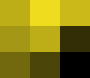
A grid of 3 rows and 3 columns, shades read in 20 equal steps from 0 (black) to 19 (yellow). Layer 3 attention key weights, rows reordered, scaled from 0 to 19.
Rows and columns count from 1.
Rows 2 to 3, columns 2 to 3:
15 4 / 6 0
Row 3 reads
9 6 0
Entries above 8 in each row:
3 2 1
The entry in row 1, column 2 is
19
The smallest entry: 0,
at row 3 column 3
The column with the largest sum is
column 2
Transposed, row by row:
15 13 9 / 19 15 6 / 16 4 0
